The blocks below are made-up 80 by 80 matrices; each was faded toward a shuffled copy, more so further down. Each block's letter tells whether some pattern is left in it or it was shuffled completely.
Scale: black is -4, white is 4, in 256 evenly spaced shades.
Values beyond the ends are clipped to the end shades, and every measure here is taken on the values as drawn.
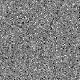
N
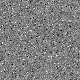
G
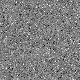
G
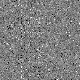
N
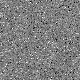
G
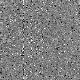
N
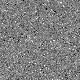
G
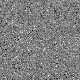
N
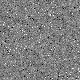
G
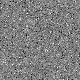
G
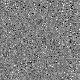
N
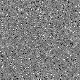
N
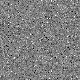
N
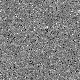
G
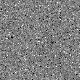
N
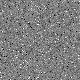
G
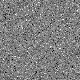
N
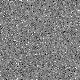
N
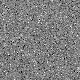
G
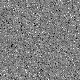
N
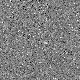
N
